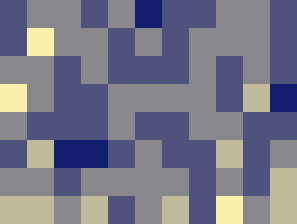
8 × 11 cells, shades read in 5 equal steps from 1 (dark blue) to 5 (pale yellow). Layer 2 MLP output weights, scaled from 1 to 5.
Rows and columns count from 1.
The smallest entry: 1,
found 4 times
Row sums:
26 31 27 31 26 26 31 38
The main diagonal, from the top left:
2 5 2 2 3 3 3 2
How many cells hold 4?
9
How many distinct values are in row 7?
3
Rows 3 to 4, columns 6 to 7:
2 2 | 3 3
